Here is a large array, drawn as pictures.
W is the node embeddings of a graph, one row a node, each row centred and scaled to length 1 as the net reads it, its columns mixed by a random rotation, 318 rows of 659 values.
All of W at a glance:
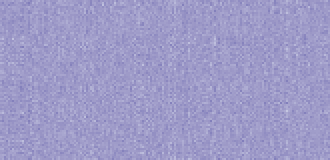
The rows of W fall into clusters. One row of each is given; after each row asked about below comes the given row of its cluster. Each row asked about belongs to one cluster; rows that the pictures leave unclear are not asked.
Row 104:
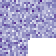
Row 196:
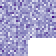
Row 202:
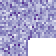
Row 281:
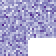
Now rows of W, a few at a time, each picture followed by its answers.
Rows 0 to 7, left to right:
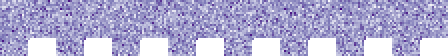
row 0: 281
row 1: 202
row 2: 281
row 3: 202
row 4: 104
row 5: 202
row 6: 202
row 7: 202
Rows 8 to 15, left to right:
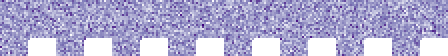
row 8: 104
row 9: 202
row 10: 202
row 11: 104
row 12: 281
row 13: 196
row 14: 196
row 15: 281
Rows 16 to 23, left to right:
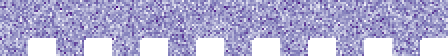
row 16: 196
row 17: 202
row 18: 196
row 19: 281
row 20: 196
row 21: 202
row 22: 196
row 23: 202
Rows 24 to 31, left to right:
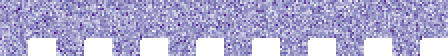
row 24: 196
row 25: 202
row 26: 202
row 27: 202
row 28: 104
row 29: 104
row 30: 281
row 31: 202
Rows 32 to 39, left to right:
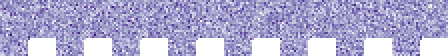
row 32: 202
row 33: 196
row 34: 196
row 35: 104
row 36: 196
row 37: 196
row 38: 104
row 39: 202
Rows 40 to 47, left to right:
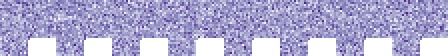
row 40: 202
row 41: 202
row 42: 104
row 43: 196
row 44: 104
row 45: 104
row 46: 202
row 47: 202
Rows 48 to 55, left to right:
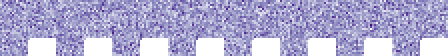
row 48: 104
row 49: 281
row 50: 202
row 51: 202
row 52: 196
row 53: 196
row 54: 104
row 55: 202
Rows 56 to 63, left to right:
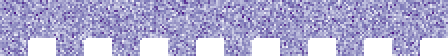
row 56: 202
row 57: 196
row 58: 281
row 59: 202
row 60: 196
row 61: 104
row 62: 196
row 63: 202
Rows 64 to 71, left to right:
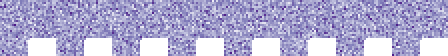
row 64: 196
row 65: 202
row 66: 202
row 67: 104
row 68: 104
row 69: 196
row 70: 281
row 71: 104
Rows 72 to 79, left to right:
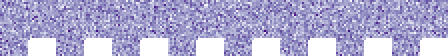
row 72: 104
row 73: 281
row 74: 281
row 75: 202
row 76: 281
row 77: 202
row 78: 281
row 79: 281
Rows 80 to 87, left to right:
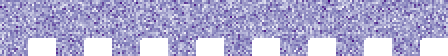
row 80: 196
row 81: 281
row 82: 104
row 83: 202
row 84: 281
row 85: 281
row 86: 281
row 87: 202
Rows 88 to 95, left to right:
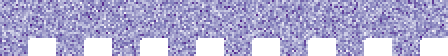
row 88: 104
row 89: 281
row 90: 104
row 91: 104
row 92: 196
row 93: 196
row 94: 196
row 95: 202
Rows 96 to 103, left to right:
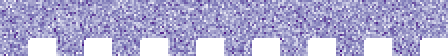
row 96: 281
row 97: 202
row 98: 281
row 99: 202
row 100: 202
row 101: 196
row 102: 281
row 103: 202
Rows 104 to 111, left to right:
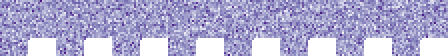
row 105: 202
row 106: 202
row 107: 104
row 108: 281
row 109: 202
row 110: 281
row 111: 281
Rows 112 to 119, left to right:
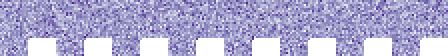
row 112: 196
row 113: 202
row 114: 281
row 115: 202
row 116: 202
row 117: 104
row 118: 281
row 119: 281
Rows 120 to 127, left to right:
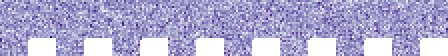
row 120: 104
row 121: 104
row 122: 202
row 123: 196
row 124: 281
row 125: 196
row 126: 281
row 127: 281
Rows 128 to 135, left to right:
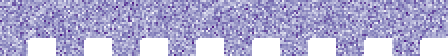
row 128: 196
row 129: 281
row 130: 196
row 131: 196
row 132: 281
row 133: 196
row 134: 104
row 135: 202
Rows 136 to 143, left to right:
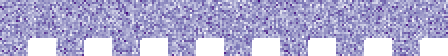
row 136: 196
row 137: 202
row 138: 202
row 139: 281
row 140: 281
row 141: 202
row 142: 281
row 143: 196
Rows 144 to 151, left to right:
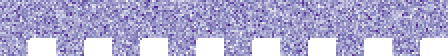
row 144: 196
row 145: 202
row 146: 281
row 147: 281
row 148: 104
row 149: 202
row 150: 281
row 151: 202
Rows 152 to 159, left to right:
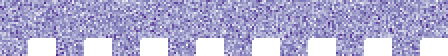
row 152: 196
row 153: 104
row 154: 281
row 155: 104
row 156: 281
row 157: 196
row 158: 281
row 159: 104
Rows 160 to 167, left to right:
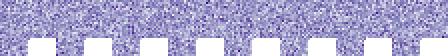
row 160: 104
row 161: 104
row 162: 196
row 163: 104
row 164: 196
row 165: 196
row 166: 202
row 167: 104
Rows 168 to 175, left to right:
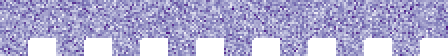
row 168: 202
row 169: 202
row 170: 196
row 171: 104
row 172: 281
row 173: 196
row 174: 196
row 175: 196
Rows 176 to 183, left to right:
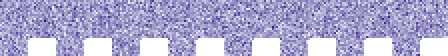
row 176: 196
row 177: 196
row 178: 104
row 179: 196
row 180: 202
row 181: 196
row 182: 196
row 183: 202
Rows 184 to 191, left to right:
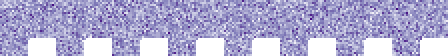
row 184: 281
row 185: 196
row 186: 104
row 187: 104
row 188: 196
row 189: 281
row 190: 196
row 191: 202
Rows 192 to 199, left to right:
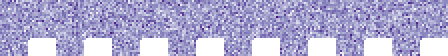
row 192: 104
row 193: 196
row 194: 104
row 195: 202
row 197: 281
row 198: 281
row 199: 202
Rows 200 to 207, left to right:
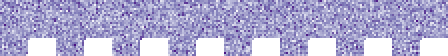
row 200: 104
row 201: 202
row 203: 202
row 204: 281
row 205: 104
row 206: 104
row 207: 104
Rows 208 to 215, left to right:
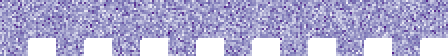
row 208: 196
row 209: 104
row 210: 202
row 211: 202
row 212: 196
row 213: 196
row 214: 202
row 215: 281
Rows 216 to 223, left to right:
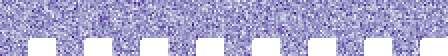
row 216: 104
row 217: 196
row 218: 202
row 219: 202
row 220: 281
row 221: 202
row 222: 202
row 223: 202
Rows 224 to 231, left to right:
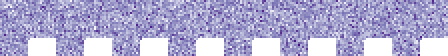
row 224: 281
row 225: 281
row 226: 202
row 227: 281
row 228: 104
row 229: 202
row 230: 196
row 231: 202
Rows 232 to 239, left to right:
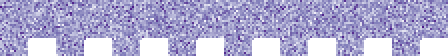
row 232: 196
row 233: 202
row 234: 196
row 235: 202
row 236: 281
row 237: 196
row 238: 196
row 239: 104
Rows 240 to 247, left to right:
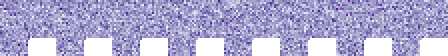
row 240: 202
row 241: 202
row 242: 202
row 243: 104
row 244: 281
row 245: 104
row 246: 202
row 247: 196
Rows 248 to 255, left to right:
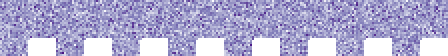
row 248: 196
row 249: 104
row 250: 196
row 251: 104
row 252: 202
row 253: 104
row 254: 196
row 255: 281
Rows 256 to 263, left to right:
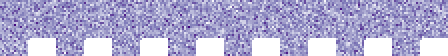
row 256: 196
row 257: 104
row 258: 104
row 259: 104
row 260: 281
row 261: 104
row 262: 202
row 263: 104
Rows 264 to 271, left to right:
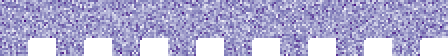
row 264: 104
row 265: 104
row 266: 202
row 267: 202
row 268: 104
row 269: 281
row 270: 104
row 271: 202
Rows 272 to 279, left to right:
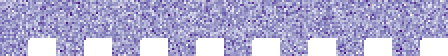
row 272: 281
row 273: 202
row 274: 281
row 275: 104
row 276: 104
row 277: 196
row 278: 202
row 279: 202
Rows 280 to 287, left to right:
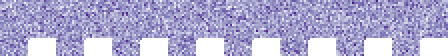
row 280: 281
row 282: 202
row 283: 281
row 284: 281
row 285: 202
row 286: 202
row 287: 196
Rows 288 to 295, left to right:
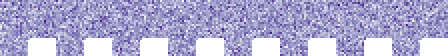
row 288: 196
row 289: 196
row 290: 202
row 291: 281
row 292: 196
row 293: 104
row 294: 202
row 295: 196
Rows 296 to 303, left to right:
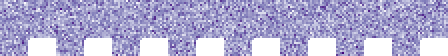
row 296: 281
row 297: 202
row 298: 281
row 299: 202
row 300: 196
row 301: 281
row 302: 104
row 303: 281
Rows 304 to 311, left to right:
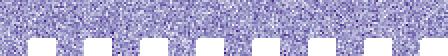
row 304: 196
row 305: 196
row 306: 104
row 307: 196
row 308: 281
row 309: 281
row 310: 104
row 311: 196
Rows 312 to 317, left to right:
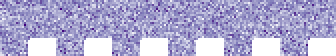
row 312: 202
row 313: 202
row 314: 281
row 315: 196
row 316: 281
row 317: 202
